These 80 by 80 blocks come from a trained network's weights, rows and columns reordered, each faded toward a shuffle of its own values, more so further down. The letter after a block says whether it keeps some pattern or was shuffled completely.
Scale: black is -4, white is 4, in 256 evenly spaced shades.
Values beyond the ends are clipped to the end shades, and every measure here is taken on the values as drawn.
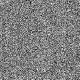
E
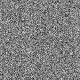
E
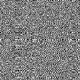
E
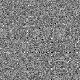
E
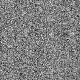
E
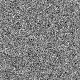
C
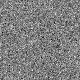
C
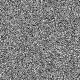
C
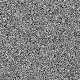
C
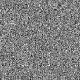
E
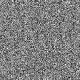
E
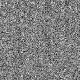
E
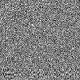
E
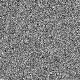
C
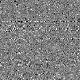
E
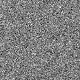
C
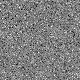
C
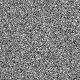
C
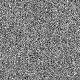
E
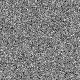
C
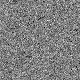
C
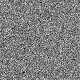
C
